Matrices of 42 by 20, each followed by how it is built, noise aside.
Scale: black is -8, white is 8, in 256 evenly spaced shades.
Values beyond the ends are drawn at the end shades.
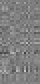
low rank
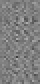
low rank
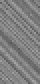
Toeplitz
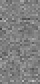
low rank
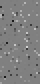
sparse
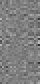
low rank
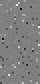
sparse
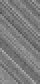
Toeplitz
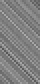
Toeplitz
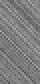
Toeplitz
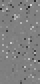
sparse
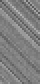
Toeplitz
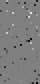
sparse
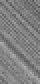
Toeplitz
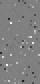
sparse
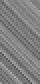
Toeplitz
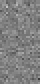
low rank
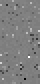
sparse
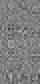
low rank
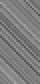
Toeplitz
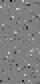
sparse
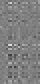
low rank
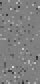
sparse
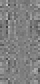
low rank
